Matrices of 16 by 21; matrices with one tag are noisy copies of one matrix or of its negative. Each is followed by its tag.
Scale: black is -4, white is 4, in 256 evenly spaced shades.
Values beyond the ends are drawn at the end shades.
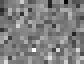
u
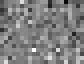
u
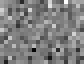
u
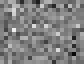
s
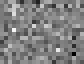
s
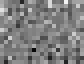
u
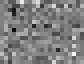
s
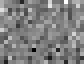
u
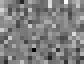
u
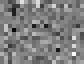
s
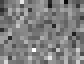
u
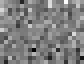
u
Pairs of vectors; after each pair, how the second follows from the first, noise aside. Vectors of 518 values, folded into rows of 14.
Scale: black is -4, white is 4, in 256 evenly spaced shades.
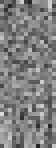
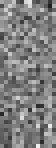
negated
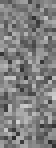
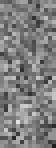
copied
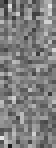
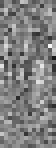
wrapped around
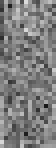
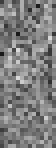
wrapped around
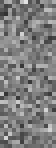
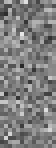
copied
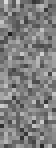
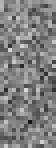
wrapped around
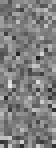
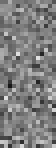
negated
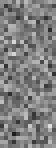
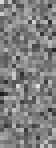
wrapped around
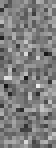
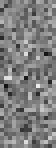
copied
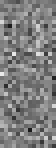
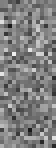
copied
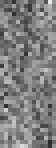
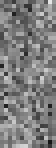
copied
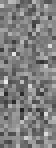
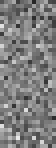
wrapped around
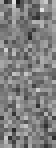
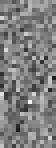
wrapped around
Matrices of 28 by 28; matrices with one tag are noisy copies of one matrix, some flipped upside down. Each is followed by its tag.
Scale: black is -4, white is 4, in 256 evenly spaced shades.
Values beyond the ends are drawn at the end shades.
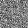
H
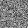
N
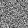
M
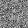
H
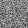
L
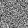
M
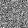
H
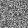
N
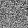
L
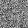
H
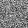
L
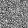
H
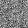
H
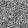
N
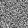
M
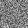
M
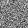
M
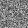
N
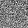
L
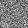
M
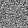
L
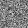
N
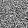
L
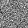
M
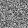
N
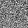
L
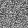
L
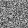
N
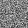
L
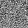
L
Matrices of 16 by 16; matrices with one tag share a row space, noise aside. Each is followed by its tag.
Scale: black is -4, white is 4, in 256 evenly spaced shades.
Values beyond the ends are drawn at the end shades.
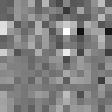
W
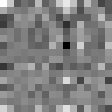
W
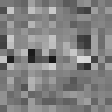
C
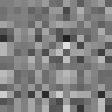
W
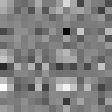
W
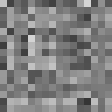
C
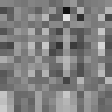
W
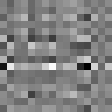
C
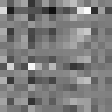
C
